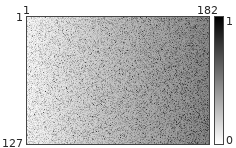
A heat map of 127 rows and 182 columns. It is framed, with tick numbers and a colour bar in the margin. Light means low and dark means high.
The texture is fine-grained noise. No row or column stands out. Values rise toward the right. There are no regular stripes.
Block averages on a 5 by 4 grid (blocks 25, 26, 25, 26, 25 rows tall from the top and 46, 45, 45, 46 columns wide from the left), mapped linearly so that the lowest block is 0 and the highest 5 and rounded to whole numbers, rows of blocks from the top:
0 2 3 5
0 2 3 5
0 2 3 5
0 2 3 5
0 2 3 5
